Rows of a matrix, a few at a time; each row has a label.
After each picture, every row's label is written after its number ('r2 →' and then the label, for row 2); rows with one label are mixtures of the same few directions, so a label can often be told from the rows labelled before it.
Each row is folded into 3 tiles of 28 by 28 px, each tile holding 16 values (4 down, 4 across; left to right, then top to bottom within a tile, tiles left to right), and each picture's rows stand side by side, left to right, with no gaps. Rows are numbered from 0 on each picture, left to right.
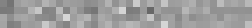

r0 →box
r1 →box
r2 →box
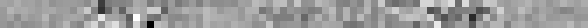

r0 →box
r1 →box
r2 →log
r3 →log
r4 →box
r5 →log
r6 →box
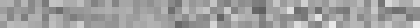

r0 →box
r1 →log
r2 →box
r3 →box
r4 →box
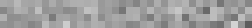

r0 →box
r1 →box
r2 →box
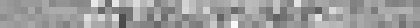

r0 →box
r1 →log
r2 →box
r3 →log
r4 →box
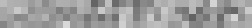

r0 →box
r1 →log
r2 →log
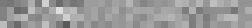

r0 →box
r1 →box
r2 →log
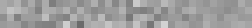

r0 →box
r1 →box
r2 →log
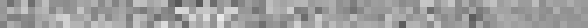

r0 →log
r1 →box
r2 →log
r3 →box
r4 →box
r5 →log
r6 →log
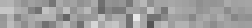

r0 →box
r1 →box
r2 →box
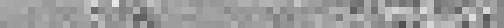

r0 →box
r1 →log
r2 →box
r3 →log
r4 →box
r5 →box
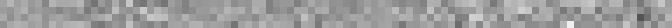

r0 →box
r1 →box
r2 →box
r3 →box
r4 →box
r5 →log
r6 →box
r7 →log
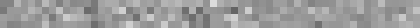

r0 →box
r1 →box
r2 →log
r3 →box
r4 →log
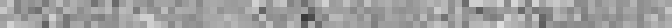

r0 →box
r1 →log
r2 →log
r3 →log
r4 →log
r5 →box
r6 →log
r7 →log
